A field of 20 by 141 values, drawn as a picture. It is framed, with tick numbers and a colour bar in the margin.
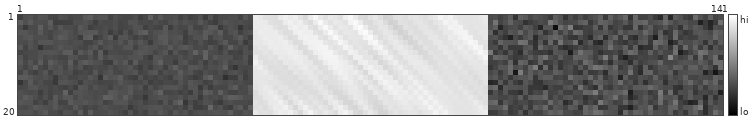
It is made of 1 by 3 panels. Panel 1,1: low, fine-grained, faint in contrast. Panel 1,2: very high, slanting down to the right, faint in contrast. Panel 1,3: low, fine-grained.
